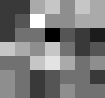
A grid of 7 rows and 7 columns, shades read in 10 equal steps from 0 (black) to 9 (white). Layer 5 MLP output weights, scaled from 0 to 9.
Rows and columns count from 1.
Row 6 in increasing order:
2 2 3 4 4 4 5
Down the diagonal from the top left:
2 3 4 7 6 4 4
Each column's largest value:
7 6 9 8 6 7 6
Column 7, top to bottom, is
6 6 1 3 5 2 4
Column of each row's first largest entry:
4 3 2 1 4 1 1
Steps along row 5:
same up up down down up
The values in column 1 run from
2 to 7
